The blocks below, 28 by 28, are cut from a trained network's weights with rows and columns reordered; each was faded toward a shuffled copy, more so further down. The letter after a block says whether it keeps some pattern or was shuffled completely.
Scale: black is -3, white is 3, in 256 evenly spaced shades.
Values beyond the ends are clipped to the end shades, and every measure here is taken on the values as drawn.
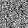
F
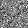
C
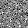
C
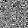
F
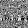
F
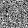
C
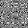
F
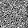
C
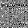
F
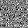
F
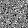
C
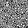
C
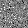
C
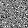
C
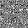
F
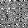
F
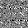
F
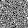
C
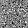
C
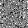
F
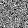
C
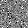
C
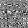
F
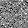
C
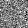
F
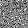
C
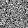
C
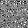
F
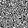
C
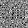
F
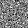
C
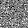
C
